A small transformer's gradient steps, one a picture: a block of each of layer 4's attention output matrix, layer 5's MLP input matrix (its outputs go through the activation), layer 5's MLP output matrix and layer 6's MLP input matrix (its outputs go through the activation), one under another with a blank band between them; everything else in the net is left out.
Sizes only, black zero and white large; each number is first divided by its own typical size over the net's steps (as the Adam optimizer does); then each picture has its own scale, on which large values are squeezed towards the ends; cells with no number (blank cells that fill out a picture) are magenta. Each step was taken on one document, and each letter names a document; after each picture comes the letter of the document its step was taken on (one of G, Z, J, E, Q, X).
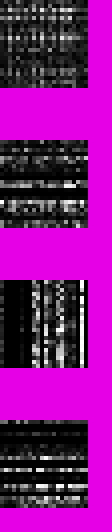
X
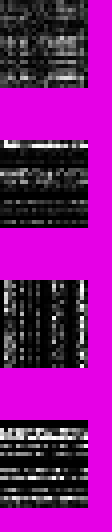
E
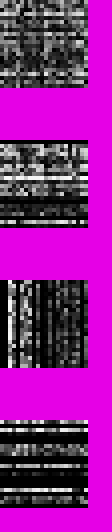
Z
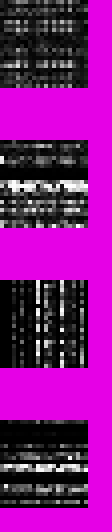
X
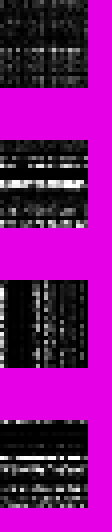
X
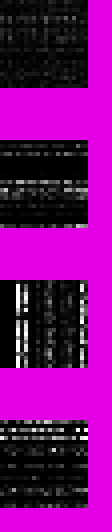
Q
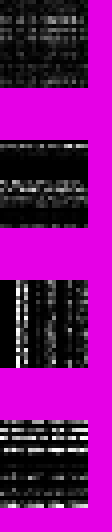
Q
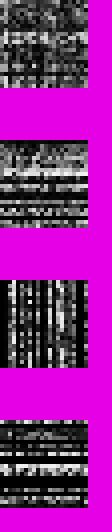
Z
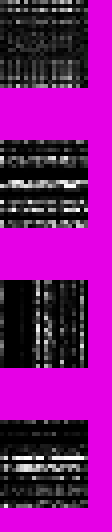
X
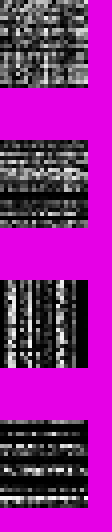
Z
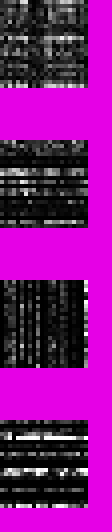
E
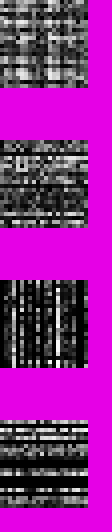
Z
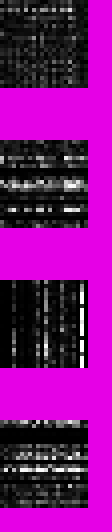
X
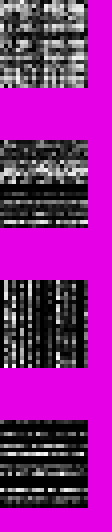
Z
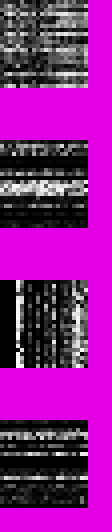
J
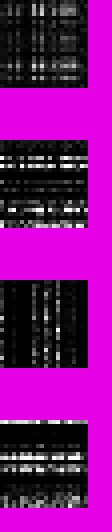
X
